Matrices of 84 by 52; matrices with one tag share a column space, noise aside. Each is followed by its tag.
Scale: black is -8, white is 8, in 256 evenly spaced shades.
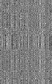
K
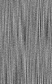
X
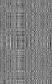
K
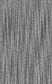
X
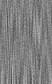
X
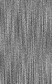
X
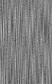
X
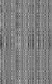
K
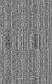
K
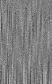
X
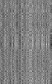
K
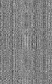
K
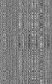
K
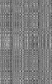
K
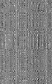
K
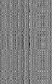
K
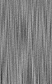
X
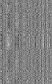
K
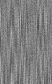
X
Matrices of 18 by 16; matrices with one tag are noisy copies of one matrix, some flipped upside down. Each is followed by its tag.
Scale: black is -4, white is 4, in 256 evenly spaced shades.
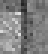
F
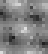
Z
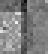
F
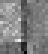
F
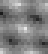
Z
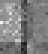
F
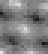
Z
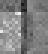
F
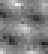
Z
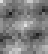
Z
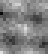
Z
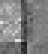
F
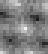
Z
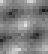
Z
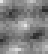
Z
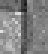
F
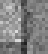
F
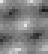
Z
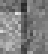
F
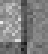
F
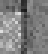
F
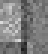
F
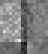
F
